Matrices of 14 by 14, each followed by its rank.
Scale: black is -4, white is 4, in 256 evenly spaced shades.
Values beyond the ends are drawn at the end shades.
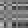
one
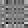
one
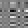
one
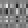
one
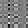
one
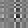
one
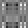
one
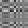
one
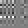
one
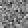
full rank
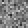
full rank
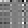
one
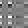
one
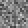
full rank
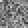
full rank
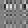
one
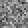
full rank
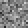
full rank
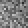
full rank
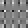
one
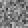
full rank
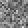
full rank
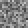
full rank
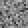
full rank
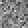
full rank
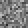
full rank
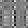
one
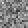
full rank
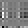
one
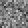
full rank
